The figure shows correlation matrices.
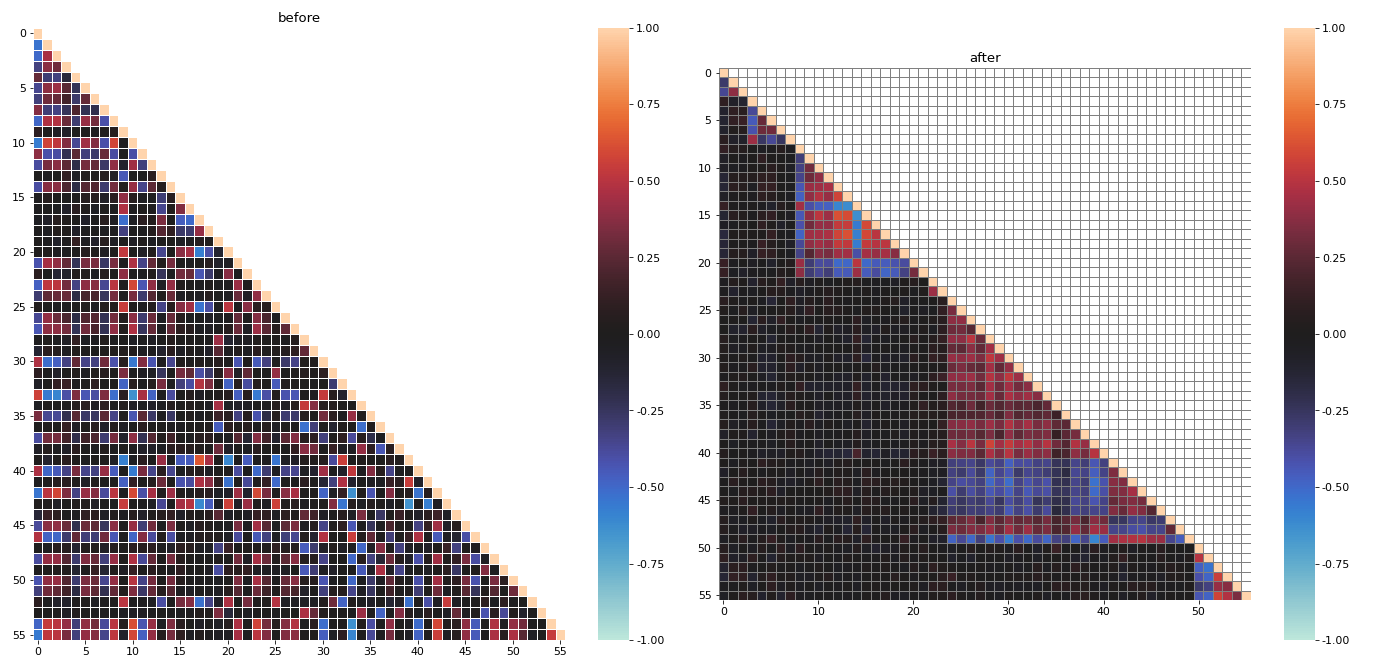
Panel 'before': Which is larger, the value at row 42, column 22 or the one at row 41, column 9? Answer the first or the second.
the first
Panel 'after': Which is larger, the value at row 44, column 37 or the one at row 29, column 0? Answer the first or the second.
the second
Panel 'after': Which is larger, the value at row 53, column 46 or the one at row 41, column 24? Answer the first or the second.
the first
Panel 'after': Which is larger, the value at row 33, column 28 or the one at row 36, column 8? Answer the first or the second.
the first
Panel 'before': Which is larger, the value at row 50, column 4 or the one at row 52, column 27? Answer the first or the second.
the second
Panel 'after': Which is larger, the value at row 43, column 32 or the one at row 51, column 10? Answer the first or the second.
the second
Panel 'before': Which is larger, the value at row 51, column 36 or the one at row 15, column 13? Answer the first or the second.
the first
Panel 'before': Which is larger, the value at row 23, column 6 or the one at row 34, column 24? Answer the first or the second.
the first
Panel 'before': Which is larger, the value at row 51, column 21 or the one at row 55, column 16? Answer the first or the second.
the first
